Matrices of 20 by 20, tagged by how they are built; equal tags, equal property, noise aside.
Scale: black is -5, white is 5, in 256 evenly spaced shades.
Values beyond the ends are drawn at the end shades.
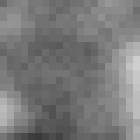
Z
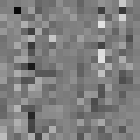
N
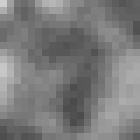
Z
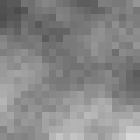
Z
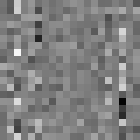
N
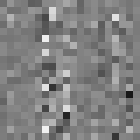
N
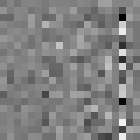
N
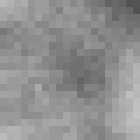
Z
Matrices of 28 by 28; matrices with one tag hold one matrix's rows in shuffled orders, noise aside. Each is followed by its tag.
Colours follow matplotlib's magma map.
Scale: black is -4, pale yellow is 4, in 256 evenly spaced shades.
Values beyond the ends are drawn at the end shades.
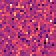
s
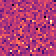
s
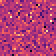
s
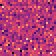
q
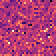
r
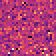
r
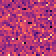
r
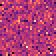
q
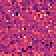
r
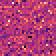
r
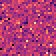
q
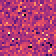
r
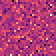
s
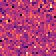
q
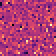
q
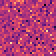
s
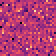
q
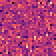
q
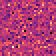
r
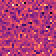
r
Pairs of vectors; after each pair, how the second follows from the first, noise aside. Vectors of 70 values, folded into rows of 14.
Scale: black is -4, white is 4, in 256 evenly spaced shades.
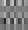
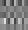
negated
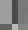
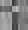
wrapped around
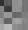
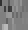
partly zeroed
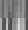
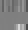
partly zeroed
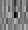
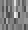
negated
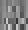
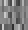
wrapped around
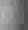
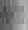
negated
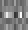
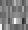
wrapped around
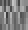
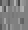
partly zeroed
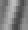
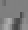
partly zeroed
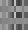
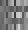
negated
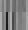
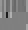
partly zeroed
